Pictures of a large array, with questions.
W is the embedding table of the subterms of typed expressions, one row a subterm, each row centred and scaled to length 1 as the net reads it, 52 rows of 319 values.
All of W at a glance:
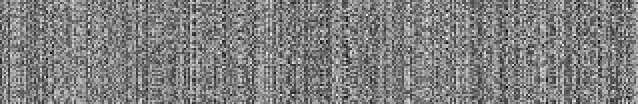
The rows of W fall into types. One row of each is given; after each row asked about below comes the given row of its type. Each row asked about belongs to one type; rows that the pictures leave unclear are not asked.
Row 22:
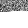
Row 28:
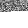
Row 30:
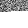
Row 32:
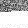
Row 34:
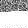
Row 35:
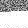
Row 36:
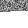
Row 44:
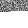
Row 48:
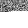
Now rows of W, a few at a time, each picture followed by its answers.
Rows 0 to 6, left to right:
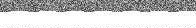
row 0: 44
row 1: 32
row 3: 44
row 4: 22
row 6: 44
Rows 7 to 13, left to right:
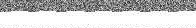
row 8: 30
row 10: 28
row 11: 35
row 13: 34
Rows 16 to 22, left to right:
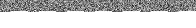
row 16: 36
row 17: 28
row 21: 36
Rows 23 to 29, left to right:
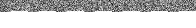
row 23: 30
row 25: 35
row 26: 44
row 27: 22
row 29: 35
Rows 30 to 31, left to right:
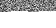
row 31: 30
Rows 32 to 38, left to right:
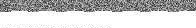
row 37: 35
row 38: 34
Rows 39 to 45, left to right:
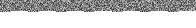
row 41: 36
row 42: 35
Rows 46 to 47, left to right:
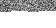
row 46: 32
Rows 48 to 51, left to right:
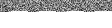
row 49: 44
